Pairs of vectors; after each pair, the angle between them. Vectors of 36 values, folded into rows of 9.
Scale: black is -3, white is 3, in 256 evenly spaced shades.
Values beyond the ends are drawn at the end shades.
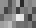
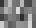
partly opposed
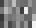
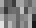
nearly opposite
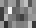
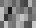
nearly opposite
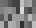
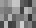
nearly opposite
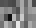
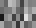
partly opposed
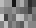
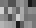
partly aligned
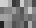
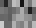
nearly opposite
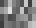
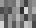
partly opposed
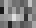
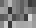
orthogonal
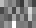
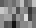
nearly opposite
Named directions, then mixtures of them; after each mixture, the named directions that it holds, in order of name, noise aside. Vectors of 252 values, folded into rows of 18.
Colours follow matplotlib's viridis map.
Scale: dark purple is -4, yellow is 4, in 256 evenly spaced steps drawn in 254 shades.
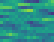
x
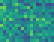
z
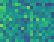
z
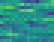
x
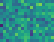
z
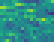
x, z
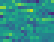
x, z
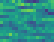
x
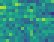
x, z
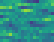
x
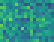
z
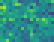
x, z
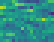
x, z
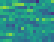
x, z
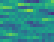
x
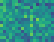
z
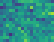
x, z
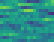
x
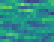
x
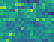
x, z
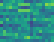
x, z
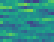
x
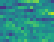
x, z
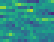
x, z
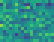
x, z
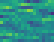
x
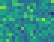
x, z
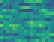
x, z
